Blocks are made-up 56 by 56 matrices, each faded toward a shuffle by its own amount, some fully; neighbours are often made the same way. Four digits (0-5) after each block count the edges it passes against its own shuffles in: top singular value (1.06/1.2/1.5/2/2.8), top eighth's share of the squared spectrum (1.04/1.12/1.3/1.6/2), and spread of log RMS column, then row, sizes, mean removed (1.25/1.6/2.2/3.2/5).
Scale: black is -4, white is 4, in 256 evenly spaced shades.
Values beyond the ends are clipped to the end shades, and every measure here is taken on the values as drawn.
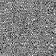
3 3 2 1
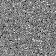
0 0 0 0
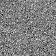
0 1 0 0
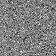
1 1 0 0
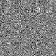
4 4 2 1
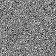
2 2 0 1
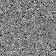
0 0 0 0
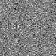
3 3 1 1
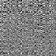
4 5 3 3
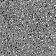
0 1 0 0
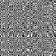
4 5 3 3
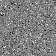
0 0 0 0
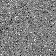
0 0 0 0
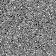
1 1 0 0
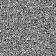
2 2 0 0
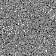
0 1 0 0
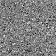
2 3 1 1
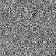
3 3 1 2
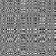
4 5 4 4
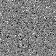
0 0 0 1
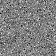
1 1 0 0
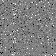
0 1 1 0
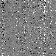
2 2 2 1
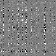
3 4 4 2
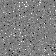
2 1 1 0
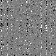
2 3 3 1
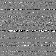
3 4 0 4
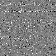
2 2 0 2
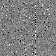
3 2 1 0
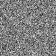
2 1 0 0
